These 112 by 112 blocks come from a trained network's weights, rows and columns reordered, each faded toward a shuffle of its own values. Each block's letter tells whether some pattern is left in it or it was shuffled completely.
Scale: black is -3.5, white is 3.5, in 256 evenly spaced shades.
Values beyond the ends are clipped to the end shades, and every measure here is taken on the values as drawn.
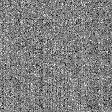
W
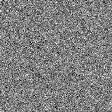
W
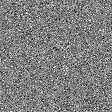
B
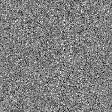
W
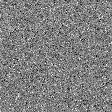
B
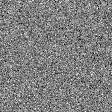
B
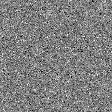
W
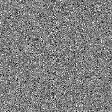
W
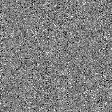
W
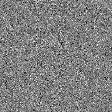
W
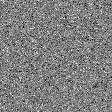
B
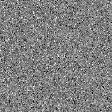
W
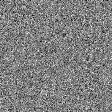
W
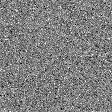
B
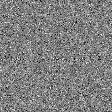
W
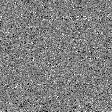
W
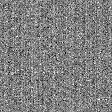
W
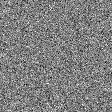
B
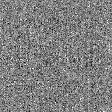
W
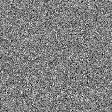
W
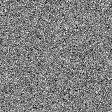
B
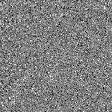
W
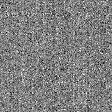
W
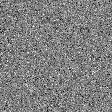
B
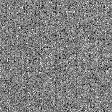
W
